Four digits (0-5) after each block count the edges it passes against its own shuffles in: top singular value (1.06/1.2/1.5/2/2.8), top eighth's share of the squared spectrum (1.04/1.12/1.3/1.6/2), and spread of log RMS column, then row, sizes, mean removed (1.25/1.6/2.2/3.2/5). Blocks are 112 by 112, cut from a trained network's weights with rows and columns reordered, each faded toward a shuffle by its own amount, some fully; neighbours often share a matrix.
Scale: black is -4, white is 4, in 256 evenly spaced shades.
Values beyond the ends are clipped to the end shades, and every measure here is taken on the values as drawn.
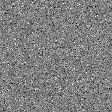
0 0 0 0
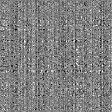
4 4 2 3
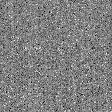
2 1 0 0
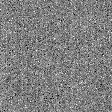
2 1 0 0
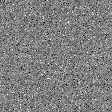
0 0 0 0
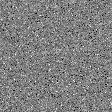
0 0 0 0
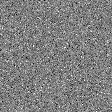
0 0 0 0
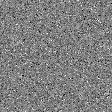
2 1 0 0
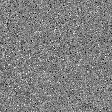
0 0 0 0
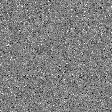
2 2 0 1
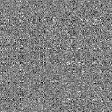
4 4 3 3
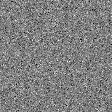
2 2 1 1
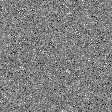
1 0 0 0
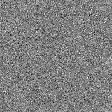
2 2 0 0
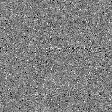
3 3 1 1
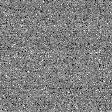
2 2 1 1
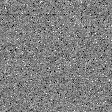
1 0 0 0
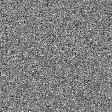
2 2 0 0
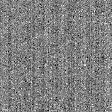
3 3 1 2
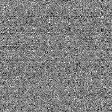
3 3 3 1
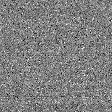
1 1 1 0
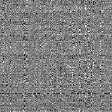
3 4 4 2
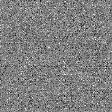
2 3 2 1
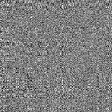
4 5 3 3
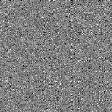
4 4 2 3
